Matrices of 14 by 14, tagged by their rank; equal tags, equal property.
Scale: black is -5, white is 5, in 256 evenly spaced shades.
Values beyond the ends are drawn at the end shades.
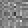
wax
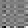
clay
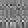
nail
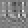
nail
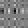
clay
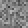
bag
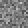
bag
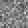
bag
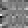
nail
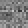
wax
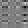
clay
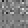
wax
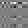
clay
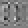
nail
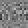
wax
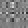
nail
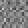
wax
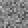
bag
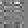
nail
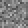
bag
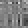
nail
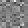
wax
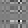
clay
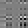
clay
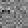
wax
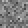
bag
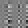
clay
